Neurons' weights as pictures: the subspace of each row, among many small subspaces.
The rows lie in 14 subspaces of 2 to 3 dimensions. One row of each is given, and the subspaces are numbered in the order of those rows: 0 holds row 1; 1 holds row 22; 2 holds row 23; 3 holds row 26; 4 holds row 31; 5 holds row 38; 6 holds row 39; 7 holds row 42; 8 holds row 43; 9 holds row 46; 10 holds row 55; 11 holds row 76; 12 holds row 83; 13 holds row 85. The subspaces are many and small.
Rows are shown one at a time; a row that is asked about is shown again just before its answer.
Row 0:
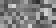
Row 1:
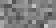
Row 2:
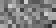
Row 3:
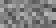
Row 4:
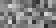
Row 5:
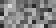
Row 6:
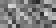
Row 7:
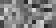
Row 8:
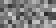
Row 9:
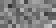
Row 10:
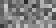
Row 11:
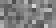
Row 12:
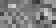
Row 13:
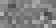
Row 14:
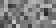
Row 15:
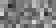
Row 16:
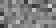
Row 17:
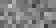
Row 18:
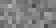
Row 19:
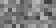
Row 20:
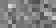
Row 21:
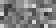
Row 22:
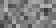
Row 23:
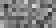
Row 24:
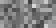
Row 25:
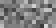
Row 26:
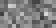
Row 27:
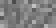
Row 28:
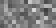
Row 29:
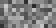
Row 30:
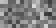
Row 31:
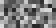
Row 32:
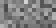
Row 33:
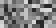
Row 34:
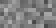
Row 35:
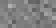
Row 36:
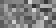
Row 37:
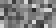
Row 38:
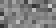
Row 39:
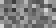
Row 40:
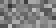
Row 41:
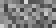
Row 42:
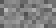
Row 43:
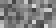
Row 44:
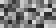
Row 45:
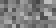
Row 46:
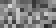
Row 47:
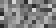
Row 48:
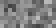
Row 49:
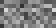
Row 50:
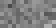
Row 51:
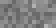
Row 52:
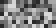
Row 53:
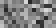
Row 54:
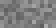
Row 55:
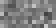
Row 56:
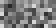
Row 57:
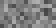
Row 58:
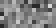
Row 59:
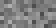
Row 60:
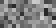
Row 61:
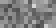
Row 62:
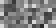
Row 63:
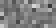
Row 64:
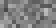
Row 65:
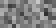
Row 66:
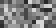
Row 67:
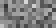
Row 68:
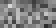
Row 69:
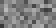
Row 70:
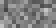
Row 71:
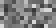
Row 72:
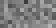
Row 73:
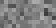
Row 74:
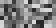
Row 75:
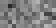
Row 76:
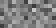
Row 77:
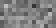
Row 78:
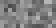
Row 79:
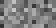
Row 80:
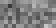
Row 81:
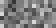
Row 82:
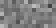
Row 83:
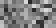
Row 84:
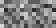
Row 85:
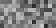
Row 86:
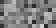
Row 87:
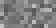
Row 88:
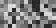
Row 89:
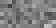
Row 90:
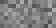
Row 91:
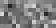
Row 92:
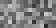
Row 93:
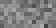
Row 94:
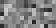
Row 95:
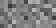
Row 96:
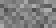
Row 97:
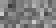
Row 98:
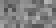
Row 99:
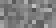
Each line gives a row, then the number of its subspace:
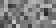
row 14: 1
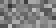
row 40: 5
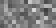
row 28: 12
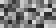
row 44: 7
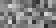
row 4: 13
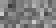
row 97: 6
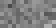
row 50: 0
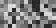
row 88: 5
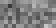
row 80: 9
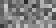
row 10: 2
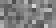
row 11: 8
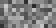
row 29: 0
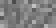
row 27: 11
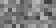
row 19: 4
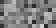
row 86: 10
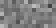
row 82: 5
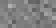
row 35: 11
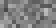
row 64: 1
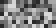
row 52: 10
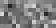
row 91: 1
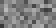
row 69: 3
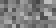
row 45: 4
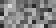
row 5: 3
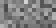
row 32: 2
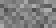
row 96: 13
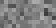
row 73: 6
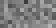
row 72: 2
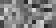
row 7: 12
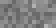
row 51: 9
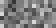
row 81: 6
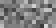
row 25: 13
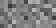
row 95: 11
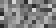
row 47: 11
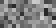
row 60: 6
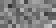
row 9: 0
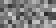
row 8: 7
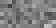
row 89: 0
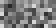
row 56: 3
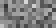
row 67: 2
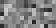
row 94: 1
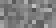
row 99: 8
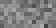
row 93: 13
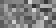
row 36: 9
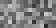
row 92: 13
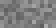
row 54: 13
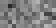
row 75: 11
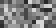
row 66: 12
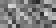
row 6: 8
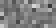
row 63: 5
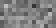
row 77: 2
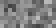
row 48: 4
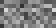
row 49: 7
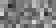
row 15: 6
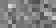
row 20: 11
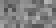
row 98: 4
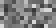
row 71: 3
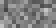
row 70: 1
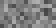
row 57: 3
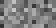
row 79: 6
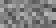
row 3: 7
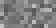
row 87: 3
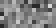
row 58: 5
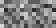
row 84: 7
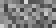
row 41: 0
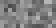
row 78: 4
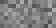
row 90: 4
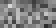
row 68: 9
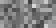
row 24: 9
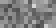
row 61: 9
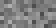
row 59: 2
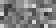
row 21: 1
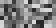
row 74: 12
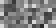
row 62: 10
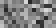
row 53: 12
